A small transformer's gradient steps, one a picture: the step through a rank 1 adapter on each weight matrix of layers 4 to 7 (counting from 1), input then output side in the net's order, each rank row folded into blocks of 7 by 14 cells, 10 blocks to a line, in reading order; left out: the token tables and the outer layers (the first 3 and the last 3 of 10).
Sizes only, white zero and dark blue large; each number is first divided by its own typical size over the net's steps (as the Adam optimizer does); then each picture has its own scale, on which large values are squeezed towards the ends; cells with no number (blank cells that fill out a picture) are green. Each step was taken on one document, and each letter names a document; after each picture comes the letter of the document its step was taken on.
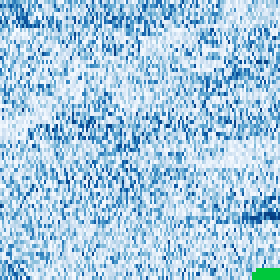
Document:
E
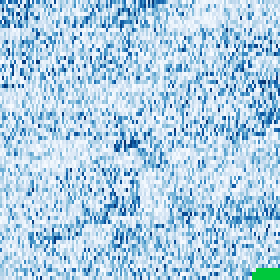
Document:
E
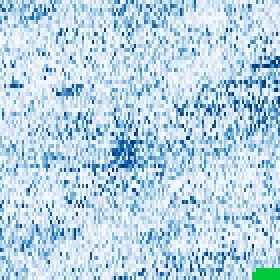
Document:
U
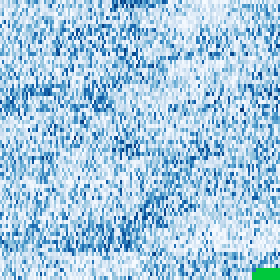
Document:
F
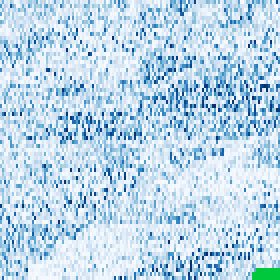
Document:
U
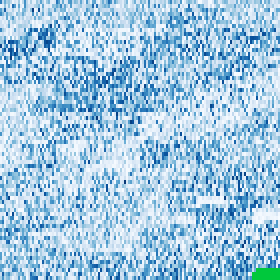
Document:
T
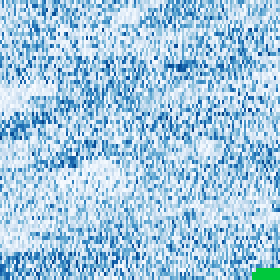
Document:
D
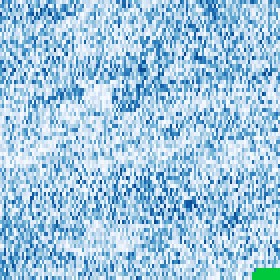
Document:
T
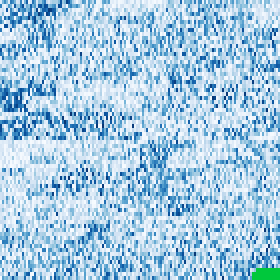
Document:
T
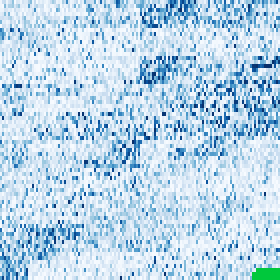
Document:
U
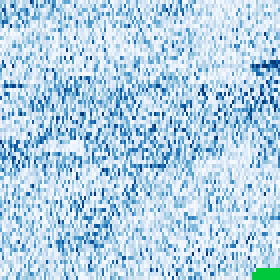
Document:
U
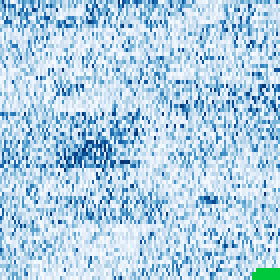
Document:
U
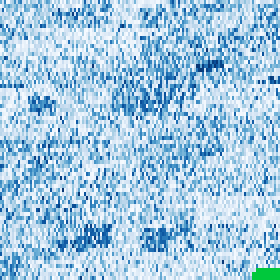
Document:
T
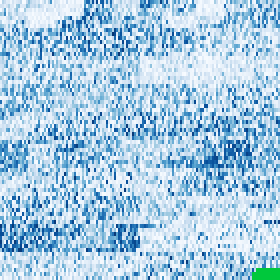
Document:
F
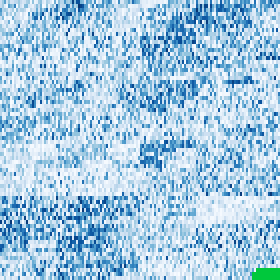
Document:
D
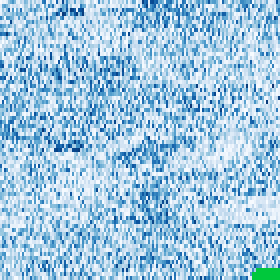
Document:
D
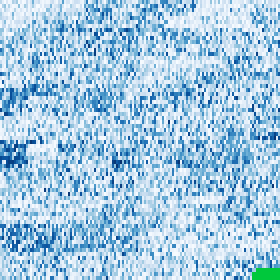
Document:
F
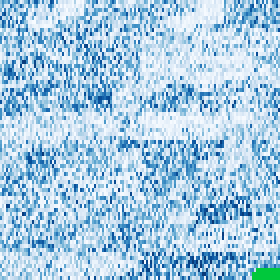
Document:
F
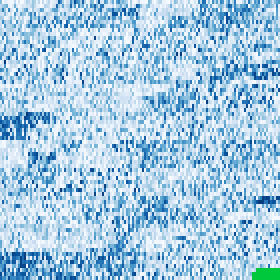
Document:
D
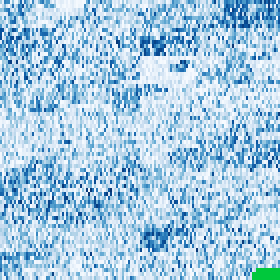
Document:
T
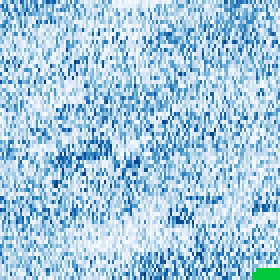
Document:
T
